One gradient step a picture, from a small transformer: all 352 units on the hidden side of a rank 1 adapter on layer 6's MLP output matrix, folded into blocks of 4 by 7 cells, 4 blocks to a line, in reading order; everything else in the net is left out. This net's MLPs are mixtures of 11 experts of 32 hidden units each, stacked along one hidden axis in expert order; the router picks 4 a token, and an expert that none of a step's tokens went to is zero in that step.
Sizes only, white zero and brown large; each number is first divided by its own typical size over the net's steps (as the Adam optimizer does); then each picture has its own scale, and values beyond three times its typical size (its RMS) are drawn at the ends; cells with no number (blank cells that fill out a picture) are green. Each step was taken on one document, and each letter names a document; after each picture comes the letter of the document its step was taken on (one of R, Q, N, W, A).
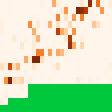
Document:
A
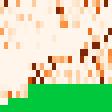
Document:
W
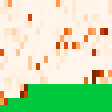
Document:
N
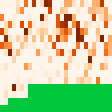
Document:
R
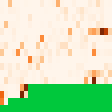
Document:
N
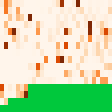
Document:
N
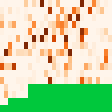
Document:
R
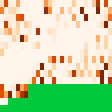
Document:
W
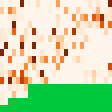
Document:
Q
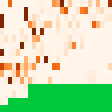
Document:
A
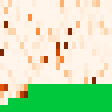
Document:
N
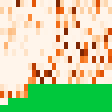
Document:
W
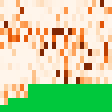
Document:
R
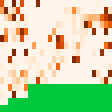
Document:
Q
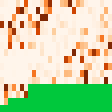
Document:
R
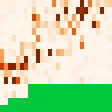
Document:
A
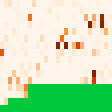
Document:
N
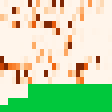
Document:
A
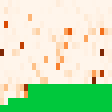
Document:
N
